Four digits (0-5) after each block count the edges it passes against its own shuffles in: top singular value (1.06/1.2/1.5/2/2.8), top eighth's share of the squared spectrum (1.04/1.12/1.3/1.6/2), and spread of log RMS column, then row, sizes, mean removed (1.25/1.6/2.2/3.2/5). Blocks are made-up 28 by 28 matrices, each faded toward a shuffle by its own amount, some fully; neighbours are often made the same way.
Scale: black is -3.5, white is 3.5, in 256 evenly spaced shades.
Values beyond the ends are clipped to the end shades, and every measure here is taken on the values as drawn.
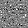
2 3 0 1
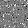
2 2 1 0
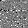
2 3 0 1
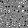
2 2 1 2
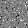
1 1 0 0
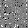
3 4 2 0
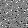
1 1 0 0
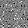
3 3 1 0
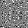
3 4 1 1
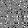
3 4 1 1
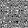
3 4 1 2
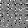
3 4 2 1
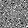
0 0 0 0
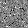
0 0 0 0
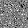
1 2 0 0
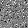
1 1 0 0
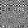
4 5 2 3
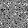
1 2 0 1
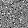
0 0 0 0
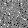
0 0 0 0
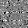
2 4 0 2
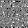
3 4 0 2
